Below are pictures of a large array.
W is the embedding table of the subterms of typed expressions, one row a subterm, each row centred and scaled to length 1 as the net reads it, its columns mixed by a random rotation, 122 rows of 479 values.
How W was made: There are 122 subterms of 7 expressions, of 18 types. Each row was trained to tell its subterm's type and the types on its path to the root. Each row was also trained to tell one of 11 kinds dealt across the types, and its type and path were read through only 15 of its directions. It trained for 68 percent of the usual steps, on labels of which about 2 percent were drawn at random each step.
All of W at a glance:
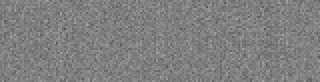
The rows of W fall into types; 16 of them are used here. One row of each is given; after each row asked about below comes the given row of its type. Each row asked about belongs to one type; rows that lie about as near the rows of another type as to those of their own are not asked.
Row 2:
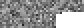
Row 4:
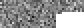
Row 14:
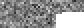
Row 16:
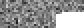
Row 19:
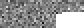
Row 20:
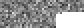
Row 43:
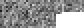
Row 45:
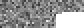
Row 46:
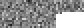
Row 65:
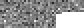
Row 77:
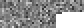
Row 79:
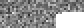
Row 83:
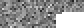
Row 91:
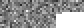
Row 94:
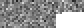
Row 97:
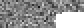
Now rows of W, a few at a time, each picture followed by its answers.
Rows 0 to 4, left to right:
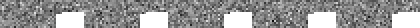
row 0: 77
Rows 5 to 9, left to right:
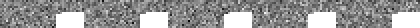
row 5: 16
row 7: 43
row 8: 79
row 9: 83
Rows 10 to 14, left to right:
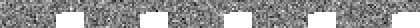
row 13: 45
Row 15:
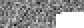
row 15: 43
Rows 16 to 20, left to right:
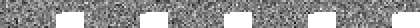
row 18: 20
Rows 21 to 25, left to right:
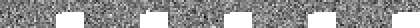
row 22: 2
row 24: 16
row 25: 97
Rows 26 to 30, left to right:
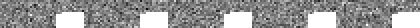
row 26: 2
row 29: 97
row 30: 16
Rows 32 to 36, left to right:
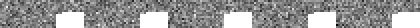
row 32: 19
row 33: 20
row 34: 97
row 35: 77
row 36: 97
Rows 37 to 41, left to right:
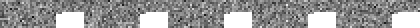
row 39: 94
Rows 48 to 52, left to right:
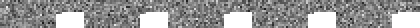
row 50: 14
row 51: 46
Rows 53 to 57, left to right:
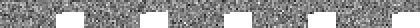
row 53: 83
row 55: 2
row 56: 16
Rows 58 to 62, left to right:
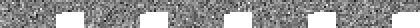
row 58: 77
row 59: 43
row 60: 45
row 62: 83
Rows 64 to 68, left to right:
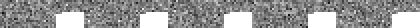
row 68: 65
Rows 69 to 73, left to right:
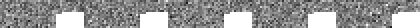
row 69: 14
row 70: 45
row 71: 43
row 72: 43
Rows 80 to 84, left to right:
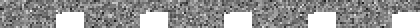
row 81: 2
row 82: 91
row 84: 16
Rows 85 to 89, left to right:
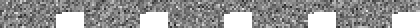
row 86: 83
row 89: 91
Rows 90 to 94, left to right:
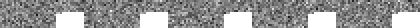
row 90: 14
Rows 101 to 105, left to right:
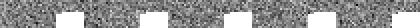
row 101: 14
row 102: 97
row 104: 79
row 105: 2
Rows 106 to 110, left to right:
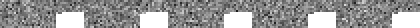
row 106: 91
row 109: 45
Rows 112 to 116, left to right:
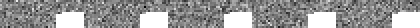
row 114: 83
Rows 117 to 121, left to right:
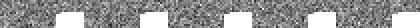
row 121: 14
